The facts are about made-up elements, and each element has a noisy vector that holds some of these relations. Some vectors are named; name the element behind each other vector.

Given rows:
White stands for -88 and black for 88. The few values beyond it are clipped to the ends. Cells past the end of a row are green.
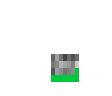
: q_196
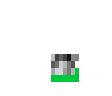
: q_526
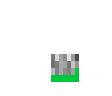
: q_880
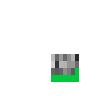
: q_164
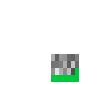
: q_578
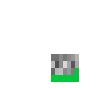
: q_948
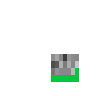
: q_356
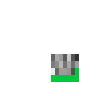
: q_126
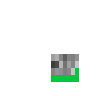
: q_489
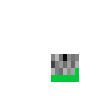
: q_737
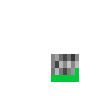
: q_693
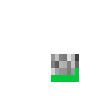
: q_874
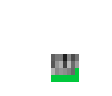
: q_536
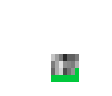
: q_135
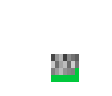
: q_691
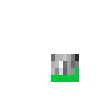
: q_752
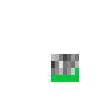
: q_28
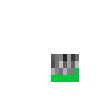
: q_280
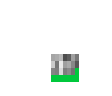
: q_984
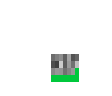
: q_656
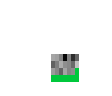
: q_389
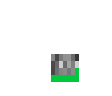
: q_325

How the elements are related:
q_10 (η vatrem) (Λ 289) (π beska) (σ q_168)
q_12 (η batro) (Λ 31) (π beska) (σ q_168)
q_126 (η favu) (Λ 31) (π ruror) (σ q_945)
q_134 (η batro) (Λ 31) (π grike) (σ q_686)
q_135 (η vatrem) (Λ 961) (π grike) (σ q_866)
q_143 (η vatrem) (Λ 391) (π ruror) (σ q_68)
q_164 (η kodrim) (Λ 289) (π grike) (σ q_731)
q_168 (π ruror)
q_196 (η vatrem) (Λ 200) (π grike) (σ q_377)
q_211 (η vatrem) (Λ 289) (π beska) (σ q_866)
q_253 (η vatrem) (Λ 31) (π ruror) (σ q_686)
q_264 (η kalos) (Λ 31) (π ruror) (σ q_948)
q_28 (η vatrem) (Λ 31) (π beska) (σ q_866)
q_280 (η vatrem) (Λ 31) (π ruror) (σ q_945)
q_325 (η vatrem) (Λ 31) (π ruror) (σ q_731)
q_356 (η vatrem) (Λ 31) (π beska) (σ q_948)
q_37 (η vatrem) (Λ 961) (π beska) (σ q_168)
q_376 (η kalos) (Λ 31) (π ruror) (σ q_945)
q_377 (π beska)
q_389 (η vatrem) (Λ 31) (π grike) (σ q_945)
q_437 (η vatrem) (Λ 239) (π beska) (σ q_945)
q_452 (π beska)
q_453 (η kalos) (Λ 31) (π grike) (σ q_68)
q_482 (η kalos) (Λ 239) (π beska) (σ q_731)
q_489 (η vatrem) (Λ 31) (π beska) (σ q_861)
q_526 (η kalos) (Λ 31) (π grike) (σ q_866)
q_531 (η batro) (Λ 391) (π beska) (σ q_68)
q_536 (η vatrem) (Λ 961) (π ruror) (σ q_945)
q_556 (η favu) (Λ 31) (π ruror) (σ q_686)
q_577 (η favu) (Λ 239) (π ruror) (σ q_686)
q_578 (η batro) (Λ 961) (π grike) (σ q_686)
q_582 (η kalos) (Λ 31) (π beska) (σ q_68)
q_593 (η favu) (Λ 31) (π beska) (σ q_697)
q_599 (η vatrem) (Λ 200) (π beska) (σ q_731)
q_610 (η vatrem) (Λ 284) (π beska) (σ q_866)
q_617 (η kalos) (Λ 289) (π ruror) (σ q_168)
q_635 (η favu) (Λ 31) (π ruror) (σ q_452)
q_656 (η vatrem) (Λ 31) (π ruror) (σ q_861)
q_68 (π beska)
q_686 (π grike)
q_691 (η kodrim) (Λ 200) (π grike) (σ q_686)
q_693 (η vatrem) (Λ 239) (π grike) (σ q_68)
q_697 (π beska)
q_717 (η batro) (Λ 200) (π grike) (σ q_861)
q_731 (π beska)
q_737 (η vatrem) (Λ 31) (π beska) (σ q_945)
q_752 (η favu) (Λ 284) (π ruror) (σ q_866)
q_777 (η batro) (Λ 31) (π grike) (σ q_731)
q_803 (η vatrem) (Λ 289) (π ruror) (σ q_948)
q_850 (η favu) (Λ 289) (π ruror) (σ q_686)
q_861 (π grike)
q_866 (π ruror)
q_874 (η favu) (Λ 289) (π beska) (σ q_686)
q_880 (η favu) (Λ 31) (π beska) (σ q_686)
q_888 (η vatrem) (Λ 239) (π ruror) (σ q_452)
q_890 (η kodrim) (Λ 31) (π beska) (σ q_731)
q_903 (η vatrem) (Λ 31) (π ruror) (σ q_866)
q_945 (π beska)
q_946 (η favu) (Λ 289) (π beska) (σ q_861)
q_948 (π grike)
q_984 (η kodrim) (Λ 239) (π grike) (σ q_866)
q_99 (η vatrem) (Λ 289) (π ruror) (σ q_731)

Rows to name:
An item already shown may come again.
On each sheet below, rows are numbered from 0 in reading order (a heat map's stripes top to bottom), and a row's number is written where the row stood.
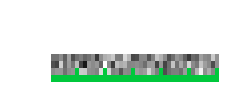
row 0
q_656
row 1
q_582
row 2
q_946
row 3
q_945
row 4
q_325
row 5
q_866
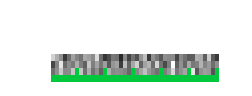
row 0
q_28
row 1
q_635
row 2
q_536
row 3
q_691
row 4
q_903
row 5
q_126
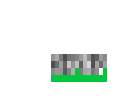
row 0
q_37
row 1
q_610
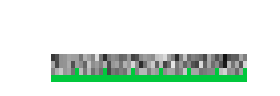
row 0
q_168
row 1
q_635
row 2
q_599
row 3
q_68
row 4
q_211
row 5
q_803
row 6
q_617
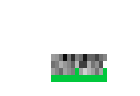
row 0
q_389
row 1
q_264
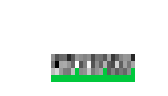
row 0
q_453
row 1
q_903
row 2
q_99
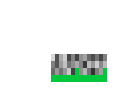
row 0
q_777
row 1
q_693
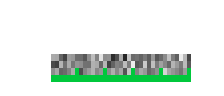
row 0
q_10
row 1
q_731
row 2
q_482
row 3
q_888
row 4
q_874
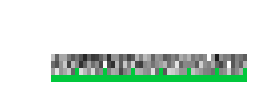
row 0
q_134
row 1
q_376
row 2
q_143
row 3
q_12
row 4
q_686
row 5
q_850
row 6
q_903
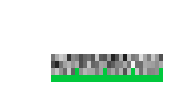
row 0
q_531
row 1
q_253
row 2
q_482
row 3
q_593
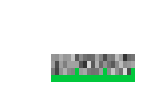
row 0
q_890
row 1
q_803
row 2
q_717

